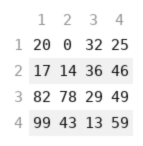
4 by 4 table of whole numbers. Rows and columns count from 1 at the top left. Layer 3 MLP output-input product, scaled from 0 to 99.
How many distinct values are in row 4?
4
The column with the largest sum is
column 1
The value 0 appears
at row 1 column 2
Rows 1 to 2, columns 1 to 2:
20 0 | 17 14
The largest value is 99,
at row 4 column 1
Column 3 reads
32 36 29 13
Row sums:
77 113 238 214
